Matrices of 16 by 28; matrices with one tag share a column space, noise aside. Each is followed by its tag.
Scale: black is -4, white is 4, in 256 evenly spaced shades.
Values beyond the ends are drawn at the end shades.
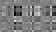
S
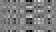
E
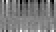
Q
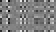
E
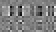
S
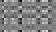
E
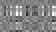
S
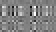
S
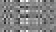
E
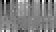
Q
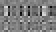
S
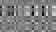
S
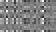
E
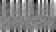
Q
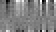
Q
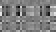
S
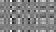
E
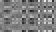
E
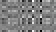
E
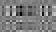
S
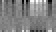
Q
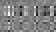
S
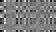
E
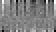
Q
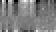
Q
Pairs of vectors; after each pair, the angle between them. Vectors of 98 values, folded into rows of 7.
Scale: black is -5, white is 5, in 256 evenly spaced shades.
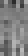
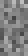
partly opposed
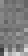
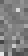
partly opposed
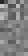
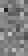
orthogonal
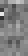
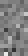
orthogonal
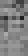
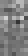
nearly opposite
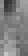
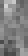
nearly opposite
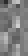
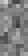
nearly opposite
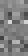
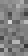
nearly parallel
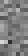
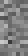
nearly parallel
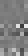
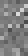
partly aligned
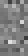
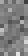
orthogonal
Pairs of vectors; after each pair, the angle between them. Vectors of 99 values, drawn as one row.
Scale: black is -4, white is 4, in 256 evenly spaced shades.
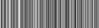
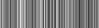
orthogonal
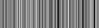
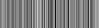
orthogonal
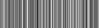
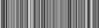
partly opposed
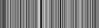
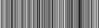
partly opposed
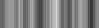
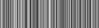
orthogonal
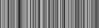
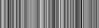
partly aligned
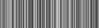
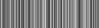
partly aligned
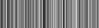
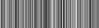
partly aligned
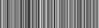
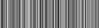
nearly opposite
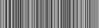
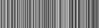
partly opposed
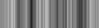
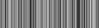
partly aligned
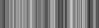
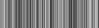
partly opposed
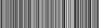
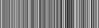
nearly opposite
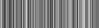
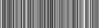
nearly parallel
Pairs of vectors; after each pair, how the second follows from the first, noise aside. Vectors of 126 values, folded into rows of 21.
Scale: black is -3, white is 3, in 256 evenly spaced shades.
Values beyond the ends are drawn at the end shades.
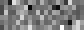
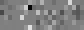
partly zeroed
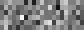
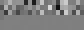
partly zeroed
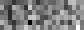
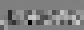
partly zeroed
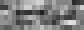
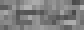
shrunk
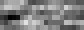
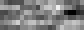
reversed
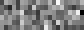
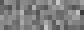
shrunk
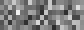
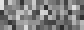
shuffled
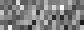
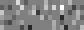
partly zeroed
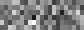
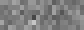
shrunk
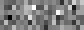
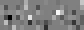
partly zeroed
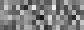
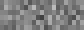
shrunk
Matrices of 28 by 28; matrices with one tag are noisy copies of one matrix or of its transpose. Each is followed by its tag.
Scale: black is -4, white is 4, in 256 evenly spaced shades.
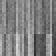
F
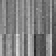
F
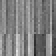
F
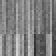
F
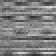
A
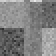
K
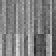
F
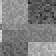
K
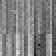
F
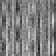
A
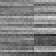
F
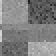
K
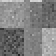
K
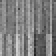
F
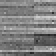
F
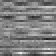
A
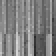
F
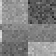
K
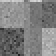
K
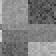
K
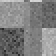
K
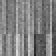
F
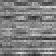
A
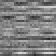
A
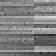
F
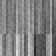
F
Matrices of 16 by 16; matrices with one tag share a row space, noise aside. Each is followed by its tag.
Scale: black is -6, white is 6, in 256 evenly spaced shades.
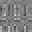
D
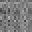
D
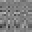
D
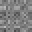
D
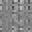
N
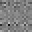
D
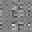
N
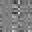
N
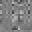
N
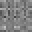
D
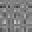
D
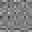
D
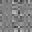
N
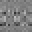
D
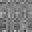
D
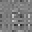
N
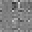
N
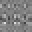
D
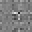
N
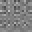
D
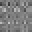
D
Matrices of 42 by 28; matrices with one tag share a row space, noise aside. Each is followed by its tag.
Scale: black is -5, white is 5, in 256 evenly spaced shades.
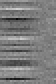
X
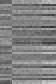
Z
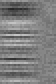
X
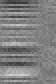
X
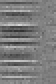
X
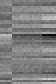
Z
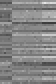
Z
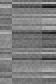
Z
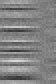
X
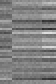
Z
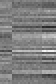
Z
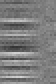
X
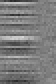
X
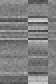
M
